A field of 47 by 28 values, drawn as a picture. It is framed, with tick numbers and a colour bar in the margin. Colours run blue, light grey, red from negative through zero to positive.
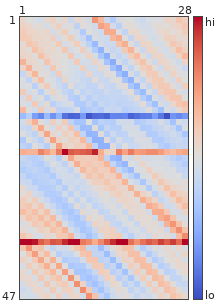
Rows 17, 23 and 38 stand out from the rest. No overall slope runs across the table. The distribution is heavy-tailed on both sides. Overall the values sit about 50% of the way up the scale.
